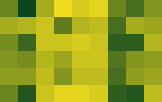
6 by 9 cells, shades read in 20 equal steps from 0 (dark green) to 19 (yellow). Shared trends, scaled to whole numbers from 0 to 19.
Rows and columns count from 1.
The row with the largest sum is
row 2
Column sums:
59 40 90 82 97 97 30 44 74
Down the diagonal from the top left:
8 14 16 12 15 17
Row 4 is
10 9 14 12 16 16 6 10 11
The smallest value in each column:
8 0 13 7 14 15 3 2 10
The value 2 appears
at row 6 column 2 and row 6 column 8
